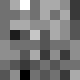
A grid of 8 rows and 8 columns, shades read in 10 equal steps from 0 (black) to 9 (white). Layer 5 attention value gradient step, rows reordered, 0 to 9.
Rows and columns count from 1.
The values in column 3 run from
0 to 9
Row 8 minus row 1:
-1 -1 -9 0 -3 -2 -3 4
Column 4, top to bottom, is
4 4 5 7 4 6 3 4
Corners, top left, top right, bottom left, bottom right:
4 2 3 6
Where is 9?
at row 1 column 3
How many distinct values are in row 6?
4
